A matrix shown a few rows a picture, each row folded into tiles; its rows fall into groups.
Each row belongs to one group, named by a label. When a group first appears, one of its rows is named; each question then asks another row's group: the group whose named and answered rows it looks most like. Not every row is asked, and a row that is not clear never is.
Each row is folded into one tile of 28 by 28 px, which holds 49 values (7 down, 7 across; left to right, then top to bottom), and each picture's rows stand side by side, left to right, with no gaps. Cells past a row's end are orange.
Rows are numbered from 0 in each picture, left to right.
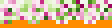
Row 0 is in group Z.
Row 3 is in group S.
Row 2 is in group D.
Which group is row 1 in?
Z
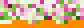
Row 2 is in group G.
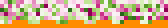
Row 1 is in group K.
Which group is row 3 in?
Z
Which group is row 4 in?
G
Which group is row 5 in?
G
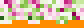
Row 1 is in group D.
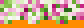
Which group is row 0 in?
G
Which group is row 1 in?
S
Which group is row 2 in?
D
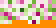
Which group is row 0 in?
K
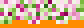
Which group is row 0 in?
K
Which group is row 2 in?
Z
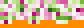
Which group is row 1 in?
Z
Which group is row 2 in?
D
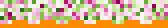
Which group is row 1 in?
S
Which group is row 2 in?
Z
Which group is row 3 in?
D
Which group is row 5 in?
S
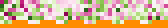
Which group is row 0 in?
G
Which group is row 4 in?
K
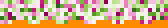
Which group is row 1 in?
Z
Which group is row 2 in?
G
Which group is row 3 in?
G
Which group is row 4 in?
Z
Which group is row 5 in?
G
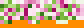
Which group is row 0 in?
G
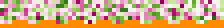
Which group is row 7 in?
Z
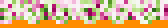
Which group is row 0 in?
D
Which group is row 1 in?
S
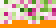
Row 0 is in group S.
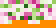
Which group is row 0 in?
G
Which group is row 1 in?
D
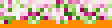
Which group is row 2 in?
G
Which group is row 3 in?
K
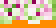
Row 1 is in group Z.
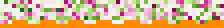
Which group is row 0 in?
S
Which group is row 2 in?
Z
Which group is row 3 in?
D
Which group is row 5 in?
S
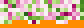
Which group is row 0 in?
K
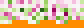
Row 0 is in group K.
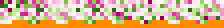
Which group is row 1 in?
K
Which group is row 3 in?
K
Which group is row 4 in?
K
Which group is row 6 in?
K
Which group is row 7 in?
G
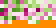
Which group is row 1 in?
G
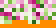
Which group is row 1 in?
K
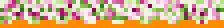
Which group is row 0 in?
Z
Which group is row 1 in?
K
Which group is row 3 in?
G
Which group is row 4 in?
D
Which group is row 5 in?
K
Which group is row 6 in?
S
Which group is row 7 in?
Z
